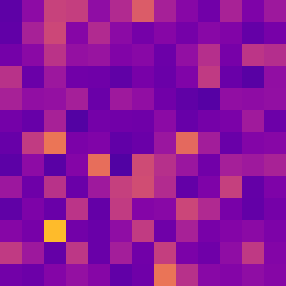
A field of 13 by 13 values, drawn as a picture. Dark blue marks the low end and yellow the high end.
The bottom left is the roughest part. The values are skewed, with a long tail toward high values. No overall slope runs across the table. Neither half mirrors the other. On average the colour sits 30% of the way up the scale.
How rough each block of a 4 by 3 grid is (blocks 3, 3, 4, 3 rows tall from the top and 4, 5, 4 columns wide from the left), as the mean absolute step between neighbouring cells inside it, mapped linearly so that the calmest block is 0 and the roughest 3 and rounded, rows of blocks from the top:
1 1 1
1 0 1
2 2 1
3 2 0
